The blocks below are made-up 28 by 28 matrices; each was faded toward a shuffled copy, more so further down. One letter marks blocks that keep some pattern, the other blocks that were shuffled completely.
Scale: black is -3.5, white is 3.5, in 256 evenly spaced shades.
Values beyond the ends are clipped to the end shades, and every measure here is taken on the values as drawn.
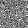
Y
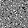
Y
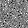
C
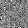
Y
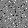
C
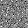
C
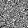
C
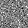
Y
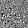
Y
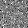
C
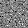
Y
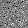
C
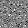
Y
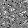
Y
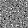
Y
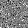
C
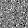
Y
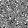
C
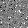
C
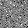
C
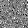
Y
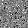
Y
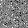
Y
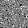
C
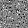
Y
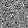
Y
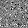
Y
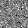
Y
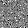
C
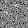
C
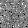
C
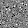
C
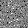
C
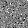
C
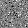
C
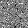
C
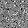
C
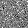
C
